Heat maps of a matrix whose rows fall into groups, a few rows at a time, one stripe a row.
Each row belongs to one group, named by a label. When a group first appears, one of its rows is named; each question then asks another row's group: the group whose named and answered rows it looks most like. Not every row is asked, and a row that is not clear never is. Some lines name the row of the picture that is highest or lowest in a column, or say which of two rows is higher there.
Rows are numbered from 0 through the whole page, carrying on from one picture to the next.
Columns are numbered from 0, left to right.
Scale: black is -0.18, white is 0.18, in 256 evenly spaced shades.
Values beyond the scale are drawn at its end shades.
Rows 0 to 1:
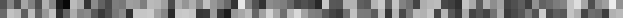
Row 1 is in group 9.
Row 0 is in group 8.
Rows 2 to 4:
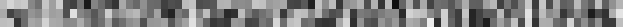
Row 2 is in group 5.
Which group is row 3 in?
9
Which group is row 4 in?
9
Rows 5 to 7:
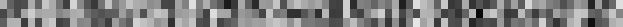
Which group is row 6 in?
8
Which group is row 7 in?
9
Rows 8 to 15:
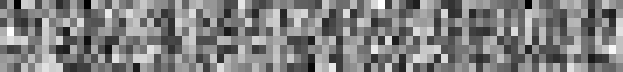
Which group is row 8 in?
8
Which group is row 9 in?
9
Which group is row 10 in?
9
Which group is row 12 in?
5
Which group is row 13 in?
8
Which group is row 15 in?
5
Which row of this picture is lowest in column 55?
8
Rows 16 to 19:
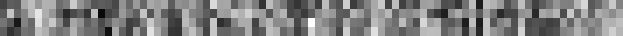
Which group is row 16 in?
8
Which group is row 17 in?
5
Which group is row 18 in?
8
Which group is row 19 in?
8
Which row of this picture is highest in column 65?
17
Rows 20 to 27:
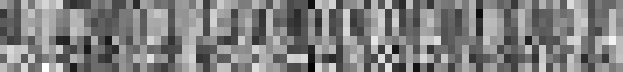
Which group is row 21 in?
8
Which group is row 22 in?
8
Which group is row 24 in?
8
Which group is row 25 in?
5
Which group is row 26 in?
9
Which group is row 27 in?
5
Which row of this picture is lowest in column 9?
24
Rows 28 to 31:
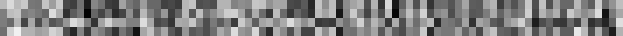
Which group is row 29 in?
5
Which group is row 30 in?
9
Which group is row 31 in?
5
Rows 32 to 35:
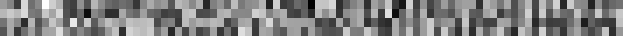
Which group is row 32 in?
5
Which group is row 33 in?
5
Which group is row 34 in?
9
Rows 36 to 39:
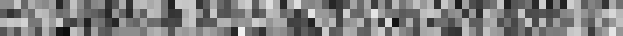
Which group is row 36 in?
9
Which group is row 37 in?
8
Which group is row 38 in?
5
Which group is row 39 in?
8
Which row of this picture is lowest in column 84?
39
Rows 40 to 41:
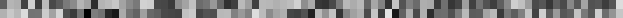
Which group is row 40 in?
9
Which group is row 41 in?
5
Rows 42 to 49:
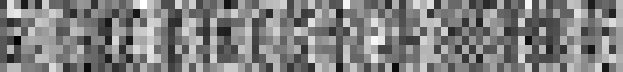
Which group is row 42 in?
9
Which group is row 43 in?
5
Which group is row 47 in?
9
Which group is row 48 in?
8
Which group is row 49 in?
5
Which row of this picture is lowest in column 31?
45
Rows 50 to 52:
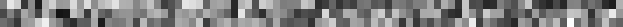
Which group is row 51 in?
8
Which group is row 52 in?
5
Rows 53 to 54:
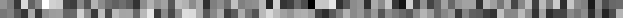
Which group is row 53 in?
5
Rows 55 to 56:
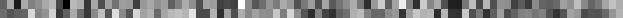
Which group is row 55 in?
8
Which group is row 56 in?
9
